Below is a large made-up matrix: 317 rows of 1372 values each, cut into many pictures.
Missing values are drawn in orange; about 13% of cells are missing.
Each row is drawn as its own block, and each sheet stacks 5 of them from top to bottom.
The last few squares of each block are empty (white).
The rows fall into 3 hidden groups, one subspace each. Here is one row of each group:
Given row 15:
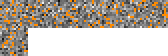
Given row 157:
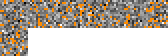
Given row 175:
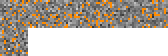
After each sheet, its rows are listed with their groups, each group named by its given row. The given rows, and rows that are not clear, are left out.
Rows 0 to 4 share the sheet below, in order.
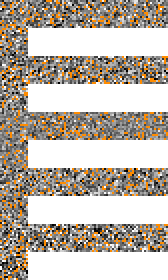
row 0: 15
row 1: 175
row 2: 15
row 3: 15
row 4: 175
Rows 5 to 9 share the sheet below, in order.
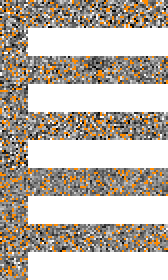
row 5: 15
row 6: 15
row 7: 175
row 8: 15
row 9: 15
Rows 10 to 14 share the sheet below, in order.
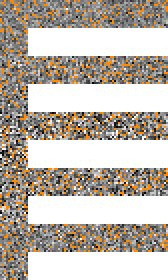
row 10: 15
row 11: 175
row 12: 175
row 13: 175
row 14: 157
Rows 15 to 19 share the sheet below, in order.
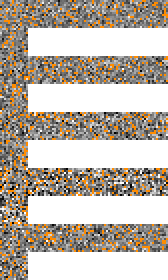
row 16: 15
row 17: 15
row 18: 175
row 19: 175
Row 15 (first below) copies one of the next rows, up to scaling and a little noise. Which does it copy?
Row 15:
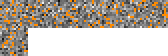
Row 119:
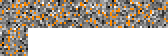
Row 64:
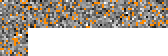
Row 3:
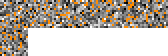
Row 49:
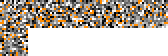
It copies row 119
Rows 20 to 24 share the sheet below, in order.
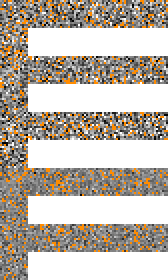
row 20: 157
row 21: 157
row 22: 157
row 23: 157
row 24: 175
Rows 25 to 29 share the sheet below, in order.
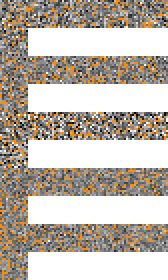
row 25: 175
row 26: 157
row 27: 157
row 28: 15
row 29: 15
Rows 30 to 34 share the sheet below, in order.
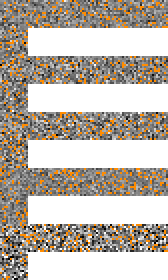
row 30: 175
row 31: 15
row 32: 15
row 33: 157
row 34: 157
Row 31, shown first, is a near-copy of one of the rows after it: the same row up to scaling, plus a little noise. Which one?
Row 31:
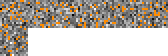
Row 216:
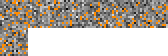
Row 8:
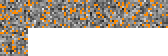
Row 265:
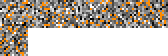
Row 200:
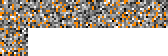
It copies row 265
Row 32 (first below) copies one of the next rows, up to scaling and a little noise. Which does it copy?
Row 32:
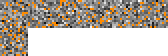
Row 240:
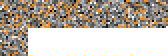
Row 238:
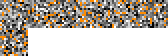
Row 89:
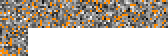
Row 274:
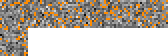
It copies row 238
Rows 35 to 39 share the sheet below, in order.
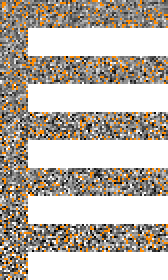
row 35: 175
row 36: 15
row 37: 157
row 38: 175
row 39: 175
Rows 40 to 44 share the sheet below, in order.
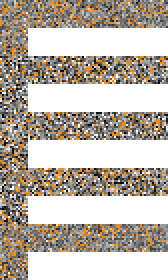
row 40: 15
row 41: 175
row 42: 157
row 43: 175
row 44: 175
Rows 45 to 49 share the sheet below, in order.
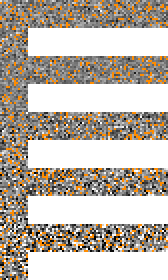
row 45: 175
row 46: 15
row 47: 175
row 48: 157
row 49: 15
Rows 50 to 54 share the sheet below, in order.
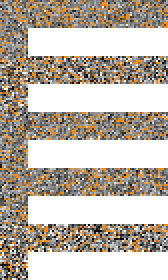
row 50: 15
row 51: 157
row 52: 15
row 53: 175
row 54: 175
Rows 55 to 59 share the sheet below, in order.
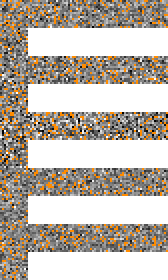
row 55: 175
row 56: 175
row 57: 15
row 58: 157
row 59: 175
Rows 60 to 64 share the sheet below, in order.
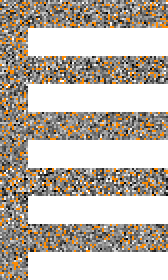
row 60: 157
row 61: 15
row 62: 15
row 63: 15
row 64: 15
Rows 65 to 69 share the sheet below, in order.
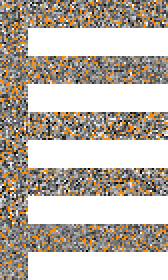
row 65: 157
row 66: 175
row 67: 15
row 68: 175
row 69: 15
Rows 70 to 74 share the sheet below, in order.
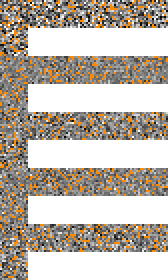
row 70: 157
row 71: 175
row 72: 157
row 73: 15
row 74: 175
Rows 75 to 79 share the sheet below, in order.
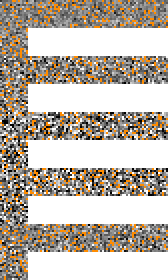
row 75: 175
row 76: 157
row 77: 175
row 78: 157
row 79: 175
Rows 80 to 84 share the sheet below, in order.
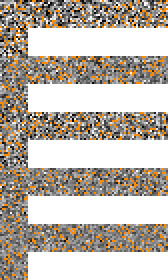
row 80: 15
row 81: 175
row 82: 157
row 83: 175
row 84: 15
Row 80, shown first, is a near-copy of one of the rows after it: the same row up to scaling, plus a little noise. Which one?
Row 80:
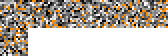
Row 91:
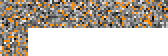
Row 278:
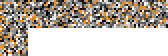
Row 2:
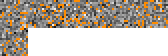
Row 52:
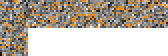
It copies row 278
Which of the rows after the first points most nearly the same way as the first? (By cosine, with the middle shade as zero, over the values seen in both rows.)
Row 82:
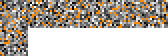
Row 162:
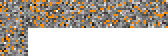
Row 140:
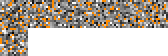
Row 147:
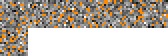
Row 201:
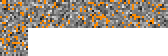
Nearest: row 162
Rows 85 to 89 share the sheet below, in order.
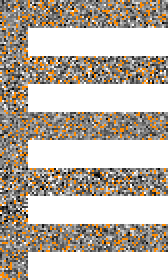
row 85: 157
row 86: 157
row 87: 175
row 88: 175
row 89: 15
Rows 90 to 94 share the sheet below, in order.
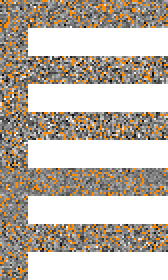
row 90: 157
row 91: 15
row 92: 15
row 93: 15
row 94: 157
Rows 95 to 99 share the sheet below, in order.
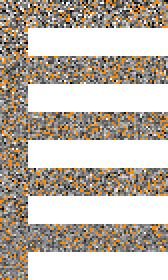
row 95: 157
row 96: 157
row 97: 175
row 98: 15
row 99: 157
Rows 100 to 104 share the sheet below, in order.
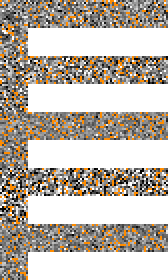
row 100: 157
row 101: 157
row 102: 157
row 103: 175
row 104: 157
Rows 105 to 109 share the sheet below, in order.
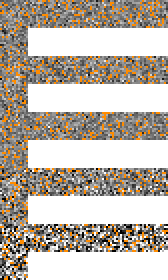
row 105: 157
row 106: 157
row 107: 15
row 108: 157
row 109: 15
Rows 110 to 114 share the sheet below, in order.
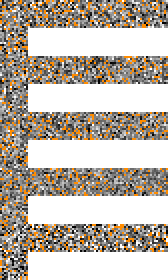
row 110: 157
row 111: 15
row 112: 157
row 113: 175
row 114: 157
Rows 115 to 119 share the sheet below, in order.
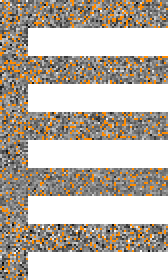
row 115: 175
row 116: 175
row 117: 175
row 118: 175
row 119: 15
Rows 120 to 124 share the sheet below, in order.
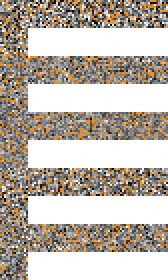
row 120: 157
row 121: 175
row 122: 15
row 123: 175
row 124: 15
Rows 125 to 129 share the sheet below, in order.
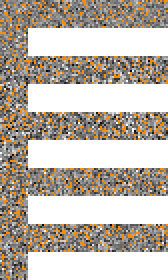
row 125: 15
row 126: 15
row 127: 15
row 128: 175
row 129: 15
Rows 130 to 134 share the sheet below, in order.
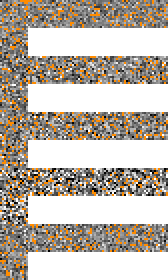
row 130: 175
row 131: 15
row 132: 157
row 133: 157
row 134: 15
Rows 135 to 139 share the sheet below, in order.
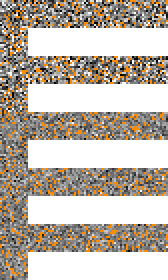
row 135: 157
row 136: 157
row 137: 157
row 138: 15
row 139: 15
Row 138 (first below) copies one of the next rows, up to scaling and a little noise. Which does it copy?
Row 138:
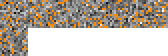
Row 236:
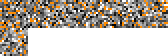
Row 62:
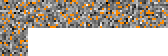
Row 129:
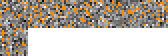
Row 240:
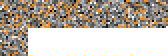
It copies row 62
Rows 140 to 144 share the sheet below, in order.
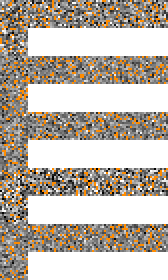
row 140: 157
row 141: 15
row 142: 157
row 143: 157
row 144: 157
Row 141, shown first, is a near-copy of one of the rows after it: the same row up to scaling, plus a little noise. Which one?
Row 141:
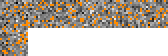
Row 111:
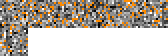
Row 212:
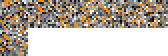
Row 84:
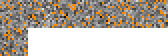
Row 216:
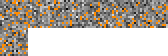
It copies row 212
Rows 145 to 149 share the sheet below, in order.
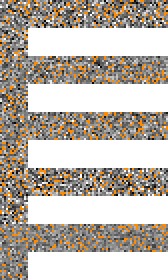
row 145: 157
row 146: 175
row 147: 157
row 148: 15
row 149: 175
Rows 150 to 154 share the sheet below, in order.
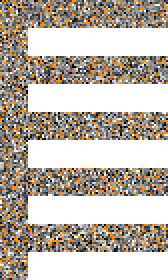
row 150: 175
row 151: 15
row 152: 15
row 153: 15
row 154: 15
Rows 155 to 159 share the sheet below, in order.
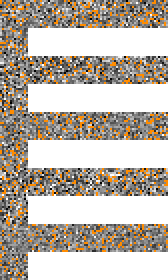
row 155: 15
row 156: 15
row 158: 15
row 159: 175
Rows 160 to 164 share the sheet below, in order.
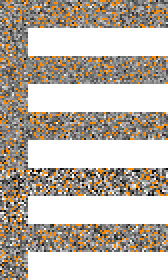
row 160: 15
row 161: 157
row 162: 157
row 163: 157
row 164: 175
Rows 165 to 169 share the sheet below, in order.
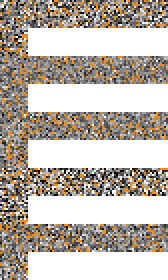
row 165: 15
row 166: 157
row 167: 157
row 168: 157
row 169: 175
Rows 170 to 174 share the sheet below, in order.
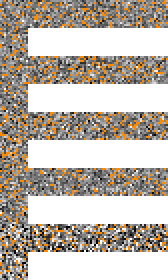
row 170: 15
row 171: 15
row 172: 175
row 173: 175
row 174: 15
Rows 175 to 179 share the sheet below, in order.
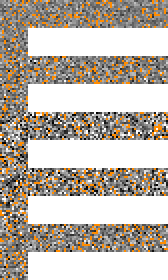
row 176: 157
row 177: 157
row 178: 157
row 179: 157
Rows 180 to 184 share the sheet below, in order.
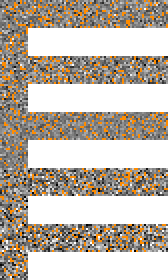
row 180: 157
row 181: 157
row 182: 157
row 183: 15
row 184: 15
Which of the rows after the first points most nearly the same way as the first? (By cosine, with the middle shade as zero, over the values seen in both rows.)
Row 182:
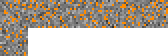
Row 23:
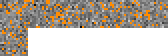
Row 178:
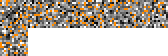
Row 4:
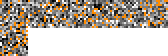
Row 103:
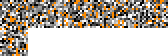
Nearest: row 23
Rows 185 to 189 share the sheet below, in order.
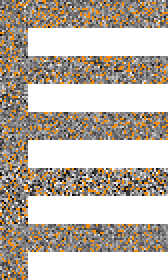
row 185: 15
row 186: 175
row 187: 175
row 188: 157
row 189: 175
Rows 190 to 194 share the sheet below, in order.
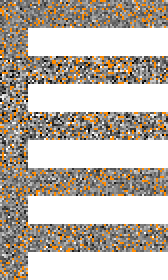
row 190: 157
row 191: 175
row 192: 157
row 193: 175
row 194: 157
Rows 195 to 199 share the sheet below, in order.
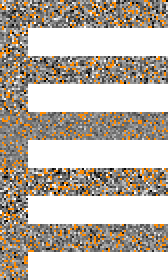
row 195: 157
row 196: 157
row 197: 157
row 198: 175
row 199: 15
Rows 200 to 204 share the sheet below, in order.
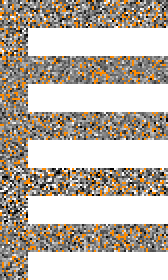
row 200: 15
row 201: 175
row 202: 157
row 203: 175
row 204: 157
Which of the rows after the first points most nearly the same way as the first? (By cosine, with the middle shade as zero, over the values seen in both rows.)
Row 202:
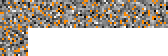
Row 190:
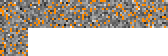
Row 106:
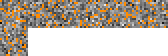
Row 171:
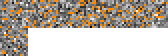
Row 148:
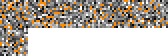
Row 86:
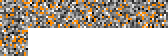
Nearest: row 190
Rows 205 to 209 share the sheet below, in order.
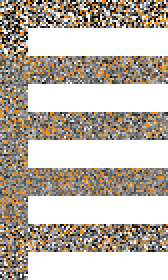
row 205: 157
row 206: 15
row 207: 157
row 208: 15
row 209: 157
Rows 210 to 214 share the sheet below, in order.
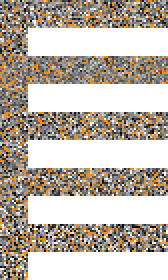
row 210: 15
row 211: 15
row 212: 15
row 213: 15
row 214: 157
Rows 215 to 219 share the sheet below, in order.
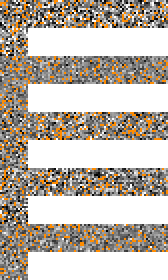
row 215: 15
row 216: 15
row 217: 15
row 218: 175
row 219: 175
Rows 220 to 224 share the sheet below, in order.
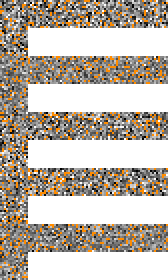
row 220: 157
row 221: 157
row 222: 175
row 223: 157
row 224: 175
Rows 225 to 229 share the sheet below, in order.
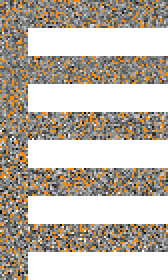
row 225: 15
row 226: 157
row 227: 175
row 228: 175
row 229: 157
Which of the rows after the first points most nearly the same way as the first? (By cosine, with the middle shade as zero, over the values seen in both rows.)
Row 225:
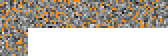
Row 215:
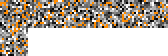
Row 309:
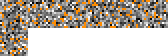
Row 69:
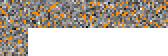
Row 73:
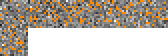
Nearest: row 69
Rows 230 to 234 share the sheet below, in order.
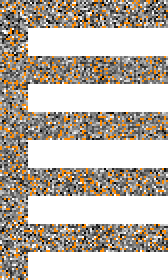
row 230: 157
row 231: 15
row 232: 175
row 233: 157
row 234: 15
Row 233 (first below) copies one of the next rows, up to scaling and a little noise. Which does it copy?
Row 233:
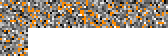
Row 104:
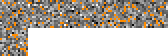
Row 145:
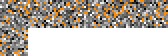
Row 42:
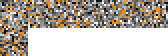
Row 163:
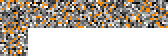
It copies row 145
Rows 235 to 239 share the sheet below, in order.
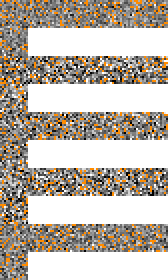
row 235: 15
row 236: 15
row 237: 157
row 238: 15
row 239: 157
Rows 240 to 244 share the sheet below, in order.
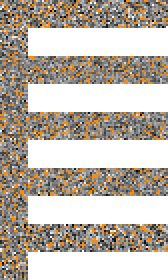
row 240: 15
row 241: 175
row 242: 175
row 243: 15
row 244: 15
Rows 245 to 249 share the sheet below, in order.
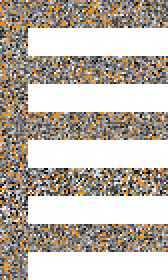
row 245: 175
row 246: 157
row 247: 175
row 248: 175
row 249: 15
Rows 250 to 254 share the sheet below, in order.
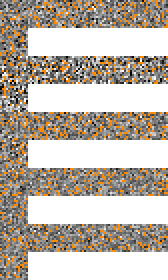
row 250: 15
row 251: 175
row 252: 175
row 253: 15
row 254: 157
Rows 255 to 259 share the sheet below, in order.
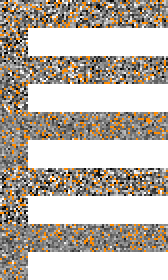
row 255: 175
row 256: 157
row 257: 157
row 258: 175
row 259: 157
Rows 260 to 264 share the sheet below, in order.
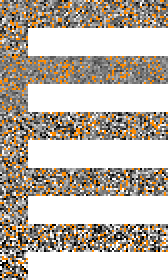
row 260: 175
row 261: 175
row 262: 157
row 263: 15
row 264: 175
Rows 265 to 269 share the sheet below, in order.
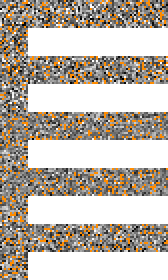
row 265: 15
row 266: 157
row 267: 175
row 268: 175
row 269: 175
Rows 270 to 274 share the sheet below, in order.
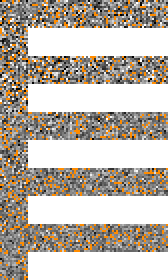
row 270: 175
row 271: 175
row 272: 175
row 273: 15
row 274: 15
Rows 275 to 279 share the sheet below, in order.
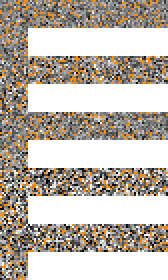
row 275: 157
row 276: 15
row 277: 175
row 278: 15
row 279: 15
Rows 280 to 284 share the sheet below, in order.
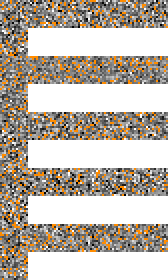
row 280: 157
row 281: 175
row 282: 175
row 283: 157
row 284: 157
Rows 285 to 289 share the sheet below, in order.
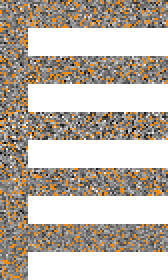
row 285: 157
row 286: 157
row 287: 15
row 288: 157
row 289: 15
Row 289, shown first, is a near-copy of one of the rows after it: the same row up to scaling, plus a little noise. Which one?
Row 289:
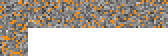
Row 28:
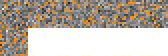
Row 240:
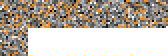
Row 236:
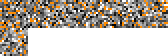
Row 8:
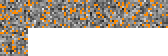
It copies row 28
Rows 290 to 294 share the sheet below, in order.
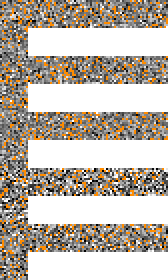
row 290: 15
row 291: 175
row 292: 157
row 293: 157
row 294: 157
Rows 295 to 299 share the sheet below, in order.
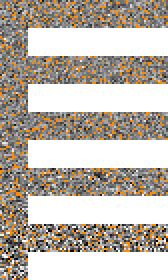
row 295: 15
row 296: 175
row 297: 157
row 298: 175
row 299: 157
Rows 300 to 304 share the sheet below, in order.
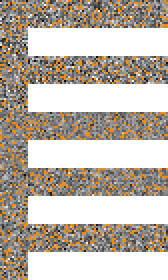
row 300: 175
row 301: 157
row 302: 15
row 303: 175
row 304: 157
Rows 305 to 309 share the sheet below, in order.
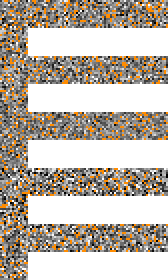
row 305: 175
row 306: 157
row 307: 175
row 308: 157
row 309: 157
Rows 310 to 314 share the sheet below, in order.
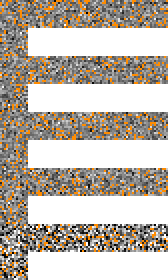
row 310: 157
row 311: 175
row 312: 15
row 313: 157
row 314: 157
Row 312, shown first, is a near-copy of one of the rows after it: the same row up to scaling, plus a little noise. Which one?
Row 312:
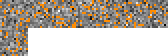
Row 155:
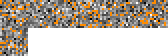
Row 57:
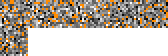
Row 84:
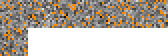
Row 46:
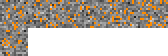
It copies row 155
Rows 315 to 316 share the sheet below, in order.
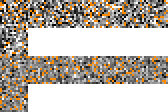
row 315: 15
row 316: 175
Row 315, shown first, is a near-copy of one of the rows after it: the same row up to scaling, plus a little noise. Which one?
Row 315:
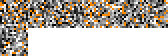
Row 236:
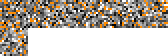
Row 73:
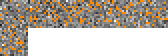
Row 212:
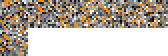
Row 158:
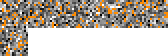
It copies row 158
